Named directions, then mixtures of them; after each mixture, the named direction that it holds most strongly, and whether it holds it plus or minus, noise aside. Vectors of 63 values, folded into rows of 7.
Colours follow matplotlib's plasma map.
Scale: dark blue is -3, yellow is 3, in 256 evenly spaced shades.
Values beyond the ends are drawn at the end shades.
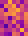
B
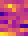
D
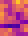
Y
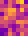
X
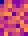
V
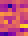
D, minus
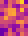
X, plus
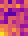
X, minus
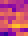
D, minus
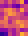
X, plus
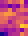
D, minus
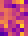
X, plus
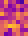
X, minus
